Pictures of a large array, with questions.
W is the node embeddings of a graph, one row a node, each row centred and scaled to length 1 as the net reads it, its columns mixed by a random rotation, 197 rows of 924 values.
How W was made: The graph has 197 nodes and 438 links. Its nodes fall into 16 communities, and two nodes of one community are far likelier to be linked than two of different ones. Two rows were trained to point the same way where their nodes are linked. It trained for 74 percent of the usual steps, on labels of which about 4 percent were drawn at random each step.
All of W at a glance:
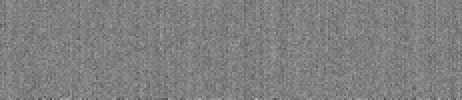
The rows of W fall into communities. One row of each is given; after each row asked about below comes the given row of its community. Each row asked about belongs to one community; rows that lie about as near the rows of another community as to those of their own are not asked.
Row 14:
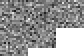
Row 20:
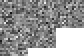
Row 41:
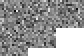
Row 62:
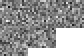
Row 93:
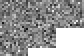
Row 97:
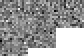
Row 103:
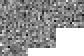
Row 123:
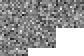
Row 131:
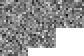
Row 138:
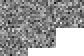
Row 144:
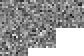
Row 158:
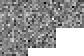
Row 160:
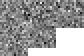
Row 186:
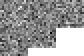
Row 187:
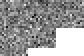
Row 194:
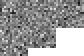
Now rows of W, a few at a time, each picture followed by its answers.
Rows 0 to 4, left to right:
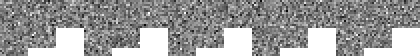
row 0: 103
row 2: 20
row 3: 144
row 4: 131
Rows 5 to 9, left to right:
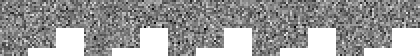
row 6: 103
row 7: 20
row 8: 103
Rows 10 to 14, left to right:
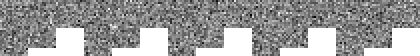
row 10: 97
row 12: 103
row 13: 186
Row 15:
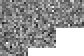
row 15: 93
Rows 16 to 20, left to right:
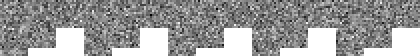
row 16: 123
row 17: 131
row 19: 138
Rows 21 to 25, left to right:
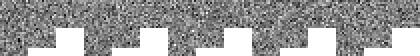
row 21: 20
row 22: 62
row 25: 186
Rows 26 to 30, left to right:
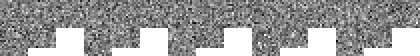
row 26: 158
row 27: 138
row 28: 97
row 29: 144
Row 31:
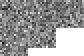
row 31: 144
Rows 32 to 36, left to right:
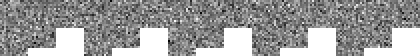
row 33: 14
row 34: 97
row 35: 41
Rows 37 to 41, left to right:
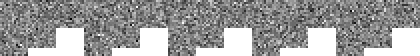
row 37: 158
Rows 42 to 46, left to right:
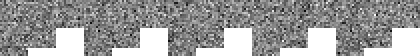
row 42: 138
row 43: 158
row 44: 158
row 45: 93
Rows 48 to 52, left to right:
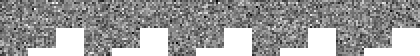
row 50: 103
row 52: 97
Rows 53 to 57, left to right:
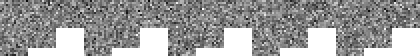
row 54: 97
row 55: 20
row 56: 187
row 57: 103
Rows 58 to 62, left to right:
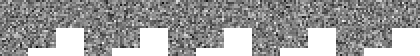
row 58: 158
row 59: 160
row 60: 158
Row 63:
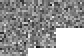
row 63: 160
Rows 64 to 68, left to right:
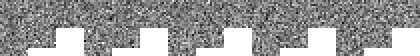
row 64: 97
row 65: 160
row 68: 20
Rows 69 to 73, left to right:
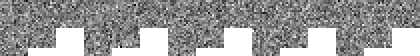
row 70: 194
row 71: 93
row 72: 194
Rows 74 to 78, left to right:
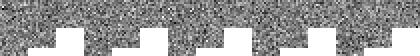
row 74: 144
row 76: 20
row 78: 131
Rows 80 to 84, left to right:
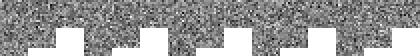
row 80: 93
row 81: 186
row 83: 160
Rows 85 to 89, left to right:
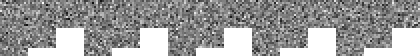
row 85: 186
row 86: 187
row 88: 138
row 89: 186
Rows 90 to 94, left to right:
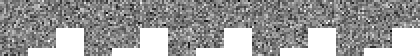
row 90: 158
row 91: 186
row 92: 138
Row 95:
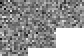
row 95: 97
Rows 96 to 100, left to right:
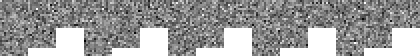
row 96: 93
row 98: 20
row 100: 160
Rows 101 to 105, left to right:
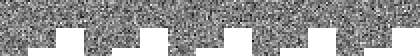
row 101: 138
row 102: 97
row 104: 160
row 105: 131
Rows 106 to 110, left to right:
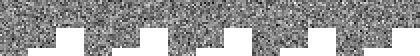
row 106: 14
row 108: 93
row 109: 186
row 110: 138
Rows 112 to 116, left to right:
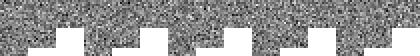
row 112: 186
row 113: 160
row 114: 131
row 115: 186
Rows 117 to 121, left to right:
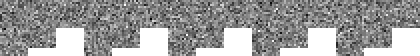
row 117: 194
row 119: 97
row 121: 138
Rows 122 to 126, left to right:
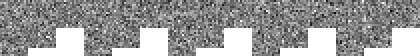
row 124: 187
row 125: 194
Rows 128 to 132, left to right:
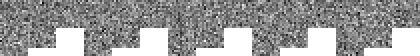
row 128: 160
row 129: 20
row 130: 97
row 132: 186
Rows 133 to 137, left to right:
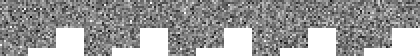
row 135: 20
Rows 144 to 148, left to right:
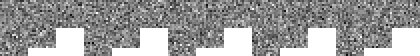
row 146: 144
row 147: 158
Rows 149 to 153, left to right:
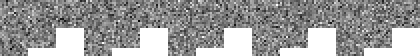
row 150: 160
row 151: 144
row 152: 144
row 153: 93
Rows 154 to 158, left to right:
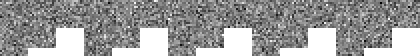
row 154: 103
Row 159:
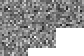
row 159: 144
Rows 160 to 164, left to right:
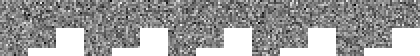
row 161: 14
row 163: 20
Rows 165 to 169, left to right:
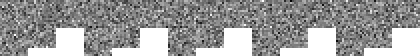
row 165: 144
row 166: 138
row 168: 158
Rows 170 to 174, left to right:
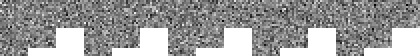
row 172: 103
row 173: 144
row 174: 158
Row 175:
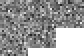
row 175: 131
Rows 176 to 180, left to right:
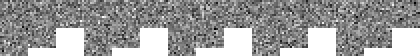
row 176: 93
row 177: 131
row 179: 93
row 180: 194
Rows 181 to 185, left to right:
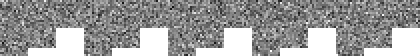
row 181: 41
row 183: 93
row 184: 138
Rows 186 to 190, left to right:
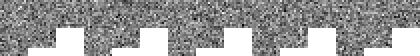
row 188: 160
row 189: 103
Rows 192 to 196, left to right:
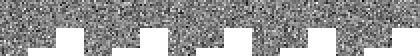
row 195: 194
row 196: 14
